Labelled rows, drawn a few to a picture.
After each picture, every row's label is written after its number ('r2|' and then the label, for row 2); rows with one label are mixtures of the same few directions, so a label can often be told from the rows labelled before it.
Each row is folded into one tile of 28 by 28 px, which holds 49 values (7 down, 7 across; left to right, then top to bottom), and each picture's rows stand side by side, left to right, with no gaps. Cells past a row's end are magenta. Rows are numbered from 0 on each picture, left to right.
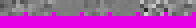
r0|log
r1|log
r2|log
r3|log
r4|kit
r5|kit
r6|log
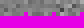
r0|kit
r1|log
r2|kit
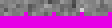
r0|kit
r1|log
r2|kit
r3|log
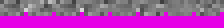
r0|kit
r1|log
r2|kit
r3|log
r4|kit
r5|log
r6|log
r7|kit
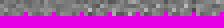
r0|kit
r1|log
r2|log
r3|kit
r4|log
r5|kit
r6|kit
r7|log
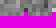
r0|kit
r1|kit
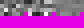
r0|kit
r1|log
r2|log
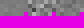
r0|kit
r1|kit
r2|kit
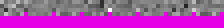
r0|kit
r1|kit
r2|log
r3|kit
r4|kit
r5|kit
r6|kit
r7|log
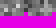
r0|kit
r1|log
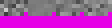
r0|kit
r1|log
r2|log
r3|kit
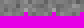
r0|kit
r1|kit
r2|log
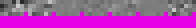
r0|log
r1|log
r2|kit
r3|kit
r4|log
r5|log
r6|kit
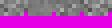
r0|kit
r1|log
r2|kit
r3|kit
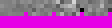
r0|log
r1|kit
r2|kit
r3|kit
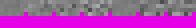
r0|kit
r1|log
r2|kit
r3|kit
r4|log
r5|log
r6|log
